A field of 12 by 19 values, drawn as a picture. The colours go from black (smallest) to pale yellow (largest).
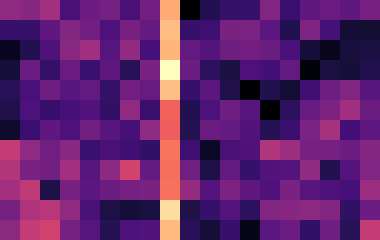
Average level on the scale: 30%. Grain: streaks running down. Odd lines: column 9. Histogram: skewed, a long tail of high values.
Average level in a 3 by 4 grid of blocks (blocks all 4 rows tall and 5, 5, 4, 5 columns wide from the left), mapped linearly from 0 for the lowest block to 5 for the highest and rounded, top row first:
2520 | 2413 | 5513
